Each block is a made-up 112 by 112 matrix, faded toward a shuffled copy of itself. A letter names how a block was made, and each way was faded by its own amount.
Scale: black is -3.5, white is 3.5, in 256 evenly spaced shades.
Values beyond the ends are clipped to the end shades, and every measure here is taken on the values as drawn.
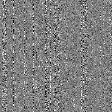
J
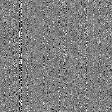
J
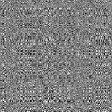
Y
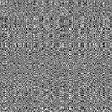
Y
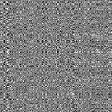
Y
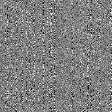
J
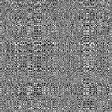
Y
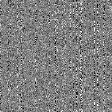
J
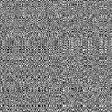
Y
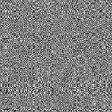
Y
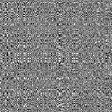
Y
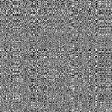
Y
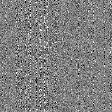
J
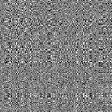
Y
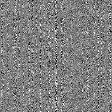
J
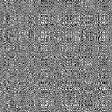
Y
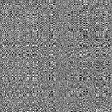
Y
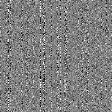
J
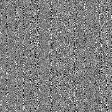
J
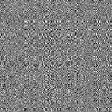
Y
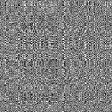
Y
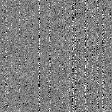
J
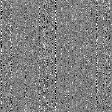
J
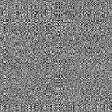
Y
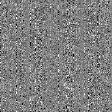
J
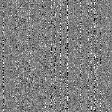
J
